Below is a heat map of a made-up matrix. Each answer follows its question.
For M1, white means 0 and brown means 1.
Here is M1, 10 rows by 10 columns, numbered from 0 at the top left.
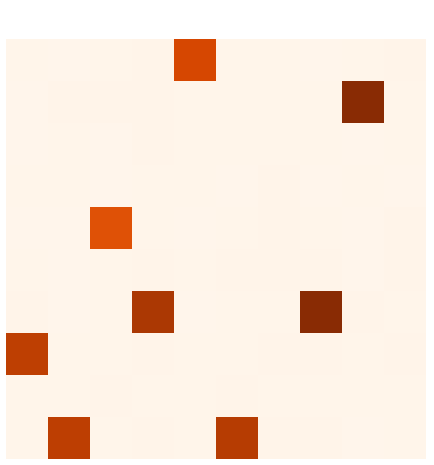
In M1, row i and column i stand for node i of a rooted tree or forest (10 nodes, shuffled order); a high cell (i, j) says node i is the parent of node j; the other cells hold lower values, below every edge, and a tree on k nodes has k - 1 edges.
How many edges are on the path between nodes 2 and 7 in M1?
3
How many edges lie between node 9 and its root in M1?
0
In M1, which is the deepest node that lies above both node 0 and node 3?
6
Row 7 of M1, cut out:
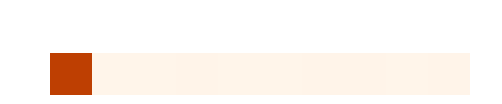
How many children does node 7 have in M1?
1
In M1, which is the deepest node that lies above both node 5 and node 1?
9
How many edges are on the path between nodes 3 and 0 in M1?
3
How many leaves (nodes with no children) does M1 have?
4
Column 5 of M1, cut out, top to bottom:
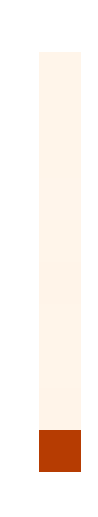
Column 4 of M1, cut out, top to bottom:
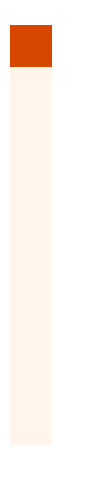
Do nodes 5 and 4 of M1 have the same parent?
no
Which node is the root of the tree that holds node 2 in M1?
6
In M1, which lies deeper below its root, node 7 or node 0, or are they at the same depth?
node 0
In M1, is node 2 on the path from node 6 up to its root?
no
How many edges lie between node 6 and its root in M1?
0
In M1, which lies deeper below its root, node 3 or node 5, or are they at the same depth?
the same depth
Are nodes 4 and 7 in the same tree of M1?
yes
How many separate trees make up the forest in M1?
2
